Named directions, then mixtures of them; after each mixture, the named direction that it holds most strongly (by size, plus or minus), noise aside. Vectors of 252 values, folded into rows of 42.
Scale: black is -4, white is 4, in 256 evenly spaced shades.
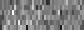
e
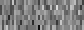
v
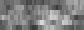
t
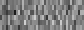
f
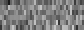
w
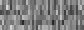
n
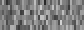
f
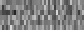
f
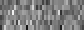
e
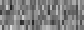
n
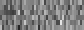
f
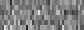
e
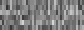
n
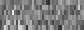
e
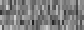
n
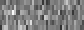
e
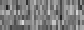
n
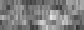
t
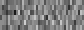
f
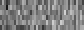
n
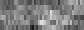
t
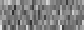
e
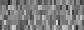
w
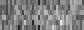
v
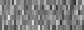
v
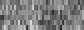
e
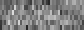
e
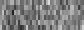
e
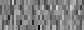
v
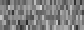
w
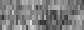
t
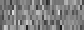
e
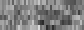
t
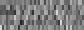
f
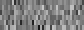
v
